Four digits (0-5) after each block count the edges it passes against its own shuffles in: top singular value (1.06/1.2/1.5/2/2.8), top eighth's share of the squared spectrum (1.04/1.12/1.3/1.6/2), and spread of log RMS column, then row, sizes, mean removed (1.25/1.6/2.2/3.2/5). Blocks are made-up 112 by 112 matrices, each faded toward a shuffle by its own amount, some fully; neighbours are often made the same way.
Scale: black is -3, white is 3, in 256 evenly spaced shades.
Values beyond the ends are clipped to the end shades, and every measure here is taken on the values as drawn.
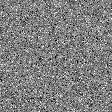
0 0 0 0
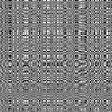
5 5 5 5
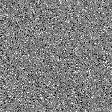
3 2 0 0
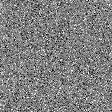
2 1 0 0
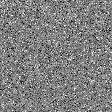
3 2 0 0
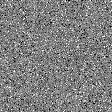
2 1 0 0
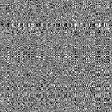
5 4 3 3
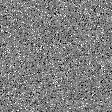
0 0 0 0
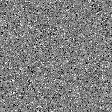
2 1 0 0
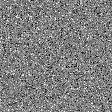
0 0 0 0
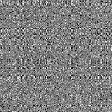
5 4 3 3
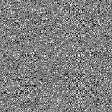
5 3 3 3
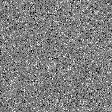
3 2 1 1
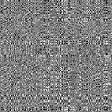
5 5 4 3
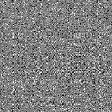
4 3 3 2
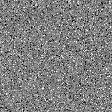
3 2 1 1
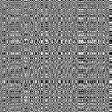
5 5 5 4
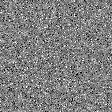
2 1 0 0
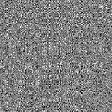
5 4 3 2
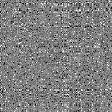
5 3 2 2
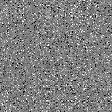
4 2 1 1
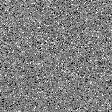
3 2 0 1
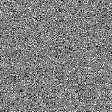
4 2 1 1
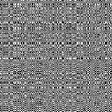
5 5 4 4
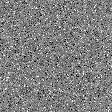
1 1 0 0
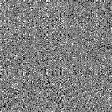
4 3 2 2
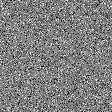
0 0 0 0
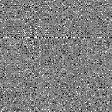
4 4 2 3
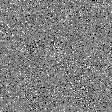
2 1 0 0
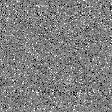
3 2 1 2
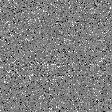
3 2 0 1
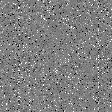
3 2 1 0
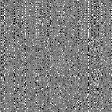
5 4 3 2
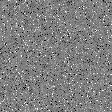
1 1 0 0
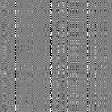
5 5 4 2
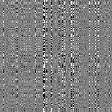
5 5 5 3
